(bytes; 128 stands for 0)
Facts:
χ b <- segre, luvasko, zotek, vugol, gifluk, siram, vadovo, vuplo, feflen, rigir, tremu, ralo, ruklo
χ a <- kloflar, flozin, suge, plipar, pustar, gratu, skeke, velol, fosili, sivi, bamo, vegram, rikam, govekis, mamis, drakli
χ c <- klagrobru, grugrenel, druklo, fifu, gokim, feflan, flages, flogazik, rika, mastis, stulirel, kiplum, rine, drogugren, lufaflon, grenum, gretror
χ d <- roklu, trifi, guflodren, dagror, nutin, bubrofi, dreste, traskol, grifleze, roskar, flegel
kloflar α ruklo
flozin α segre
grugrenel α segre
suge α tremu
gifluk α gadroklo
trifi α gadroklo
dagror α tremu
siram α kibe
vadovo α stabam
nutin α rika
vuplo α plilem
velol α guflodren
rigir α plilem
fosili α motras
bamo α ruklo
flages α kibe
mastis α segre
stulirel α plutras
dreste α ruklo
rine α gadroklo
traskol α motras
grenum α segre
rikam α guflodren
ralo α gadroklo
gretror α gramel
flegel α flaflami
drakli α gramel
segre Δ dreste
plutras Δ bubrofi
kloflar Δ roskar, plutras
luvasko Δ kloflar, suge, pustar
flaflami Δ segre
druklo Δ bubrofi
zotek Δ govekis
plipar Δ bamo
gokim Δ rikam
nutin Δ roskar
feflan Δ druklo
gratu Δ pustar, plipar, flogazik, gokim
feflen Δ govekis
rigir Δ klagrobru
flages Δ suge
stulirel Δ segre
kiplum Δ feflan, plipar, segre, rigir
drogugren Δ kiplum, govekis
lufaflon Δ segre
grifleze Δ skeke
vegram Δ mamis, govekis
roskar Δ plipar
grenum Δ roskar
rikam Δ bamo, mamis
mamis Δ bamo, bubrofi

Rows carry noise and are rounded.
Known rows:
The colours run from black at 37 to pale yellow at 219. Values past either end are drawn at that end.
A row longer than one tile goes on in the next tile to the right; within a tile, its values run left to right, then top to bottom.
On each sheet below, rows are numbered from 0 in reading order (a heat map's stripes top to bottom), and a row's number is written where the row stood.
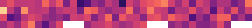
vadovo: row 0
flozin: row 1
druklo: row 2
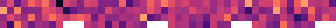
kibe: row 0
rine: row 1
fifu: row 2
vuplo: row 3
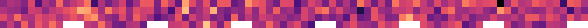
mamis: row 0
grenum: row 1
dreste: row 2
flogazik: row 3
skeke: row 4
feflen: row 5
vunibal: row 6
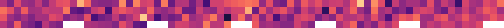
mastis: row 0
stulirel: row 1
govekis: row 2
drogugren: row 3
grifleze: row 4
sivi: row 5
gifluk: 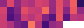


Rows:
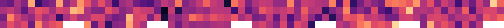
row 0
bamo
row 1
rika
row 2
gadroklo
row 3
klagrobru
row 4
suge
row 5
velol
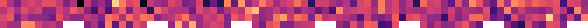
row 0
luvasko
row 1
plutras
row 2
rikam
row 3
stabam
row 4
siram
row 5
lufaflon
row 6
motras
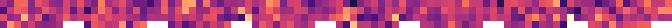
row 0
flegel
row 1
bubrofi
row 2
traskol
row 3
roklu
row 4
flages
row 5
vugol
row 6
flaflami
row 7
kloflar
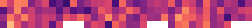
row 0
guflodren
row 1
trifi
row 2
roskar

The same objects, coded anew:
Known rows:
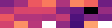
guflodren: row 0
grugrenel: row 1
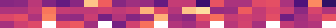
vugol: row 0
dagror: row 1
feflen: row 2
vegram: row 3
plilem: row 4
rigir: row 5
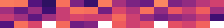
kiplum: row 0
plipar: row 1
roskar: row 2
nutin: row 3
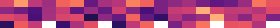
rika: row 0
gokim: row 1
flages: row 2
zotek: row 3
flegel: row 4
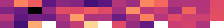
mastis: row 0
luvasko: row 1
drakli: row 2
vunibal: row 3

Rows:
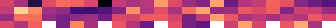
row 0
gratu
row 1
stulirel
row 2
skeke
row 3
govekis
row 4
grifleze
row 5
flaflami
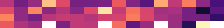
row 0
bubrofi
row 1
ruklo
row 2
pustar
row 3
grenum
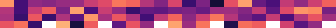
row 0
dreste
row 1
flozin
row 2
klagrobru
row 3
segre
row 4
drogugren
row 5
rikam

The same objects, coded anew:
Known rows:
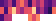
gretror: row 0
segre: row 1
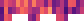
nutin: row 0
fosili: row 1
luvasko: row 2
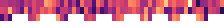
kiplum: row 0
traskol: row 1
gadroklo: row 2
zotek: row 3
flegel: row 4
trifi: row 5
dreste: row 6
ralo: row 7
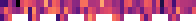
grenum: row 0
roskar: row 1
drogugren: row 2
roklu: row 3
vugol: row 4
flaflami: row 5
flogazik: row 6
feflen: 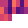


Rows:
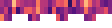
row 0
tremu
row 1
lufaflon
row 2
plutras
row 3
vegram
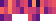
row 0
stulirel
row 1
rigir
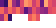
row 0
rine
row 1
bubrofi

